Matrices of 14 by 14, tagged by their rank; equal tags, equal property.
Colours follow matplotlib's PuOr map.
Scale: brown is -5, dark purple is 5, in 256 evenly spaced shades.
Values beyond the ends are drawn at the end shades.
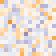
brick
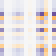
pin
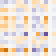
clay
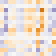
clay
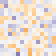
brick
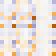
clay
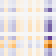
pin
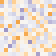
brick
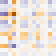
clay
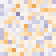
brick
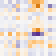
clay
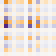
pin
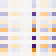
pin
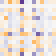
clay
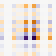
pin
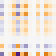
pin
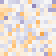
brick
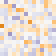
brick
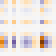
pin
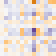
clay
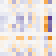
clay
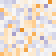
brick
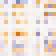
clay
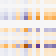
pin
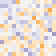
brick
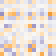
clay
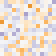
brick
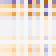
pin
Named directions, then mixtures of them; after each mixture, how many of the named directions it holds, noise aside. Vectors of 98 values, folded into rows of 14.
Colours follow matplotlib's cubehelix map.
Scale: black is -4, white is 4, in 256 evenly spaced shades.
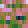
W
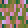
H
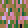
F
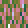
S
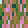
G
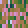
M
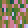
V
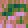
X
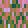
three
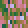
two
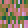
one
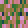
two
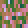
three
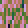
one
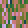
two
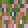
one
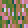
three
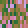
one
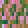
three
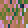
two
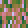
two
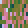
three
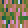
one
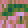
one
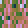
two
